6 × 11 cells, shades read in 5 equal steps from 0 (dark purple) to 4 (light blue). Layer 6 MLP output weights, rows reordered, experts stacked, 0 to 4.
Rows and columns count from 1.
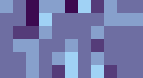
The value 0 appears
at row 1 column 3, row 1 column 6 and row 2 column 3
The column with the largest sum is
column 4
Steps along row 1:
down down up same down up down up down same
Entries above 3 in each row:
1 1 0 0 1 2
